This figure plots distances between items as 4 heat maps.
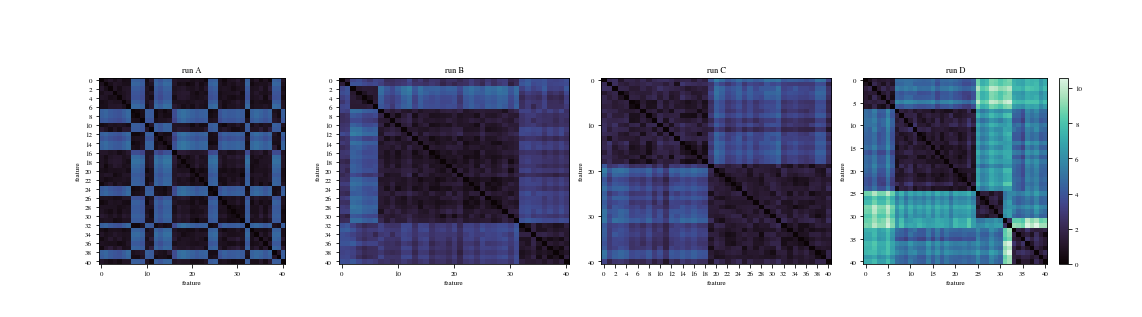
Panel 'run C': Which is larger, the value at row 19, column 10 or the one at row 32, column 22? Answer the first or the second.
the first
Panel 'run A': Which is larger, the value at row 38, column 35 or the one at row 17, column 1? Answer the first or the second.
the first
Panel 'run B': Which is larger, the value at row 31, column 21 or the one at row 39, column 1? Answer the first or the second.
the second
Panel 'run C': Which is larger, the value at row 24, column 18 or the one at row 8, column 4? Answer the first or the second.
the first
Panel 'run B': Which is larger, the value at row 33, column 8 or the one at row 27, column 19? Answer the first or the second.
the first
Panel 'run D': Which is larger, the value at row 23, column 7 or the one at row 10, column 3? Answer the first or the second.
the second
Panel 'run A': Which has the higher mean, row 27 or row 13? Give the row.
13
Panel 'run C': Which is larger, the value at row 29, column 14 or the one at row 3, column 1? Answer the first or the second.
the first
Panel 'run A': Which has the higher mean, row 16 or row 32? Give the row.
32
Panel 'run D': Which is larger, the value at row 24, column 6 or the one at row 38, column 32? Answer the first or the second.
the second
